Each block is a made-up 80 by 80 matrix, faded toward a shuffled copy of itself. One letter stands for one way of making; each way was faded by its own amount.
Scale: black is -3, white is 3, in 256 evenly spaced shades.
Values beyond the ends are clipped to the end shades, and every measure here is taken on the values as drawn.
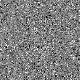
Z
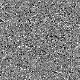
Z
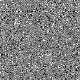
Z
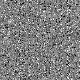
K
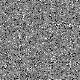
Z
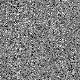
K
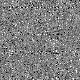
Z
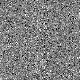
K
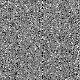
K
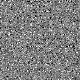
Z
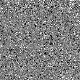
Z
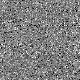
Z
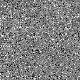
Z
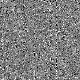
K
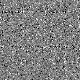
Z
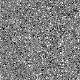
K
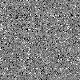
Z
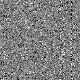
K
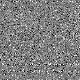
Z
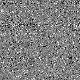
Z
